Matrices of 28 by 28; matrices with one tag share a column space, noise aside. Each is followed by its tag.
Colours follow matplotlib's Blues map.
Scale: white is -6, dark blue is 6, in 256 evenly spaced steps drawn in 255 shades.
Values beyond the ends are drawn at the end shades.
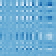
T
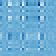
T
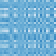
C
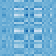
C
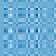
C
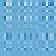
T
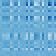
T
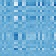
T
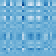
T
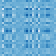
C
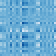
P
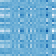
C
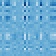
T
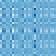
C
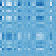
T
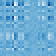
T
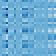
C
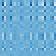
T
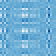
C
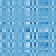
P
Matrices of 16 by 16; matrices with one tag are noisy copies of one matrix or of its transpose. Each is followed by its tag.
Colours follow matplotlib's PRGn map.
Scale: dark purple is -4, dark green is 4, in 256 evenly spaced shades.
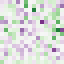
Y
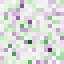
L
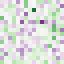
Y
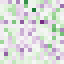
Y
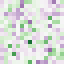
L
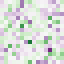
L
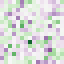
L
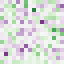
Y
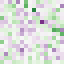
Y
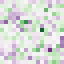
L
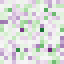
L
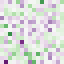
Y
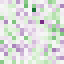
Y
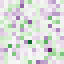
L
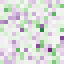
L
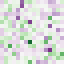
L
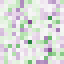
L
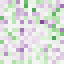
Y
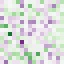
Y
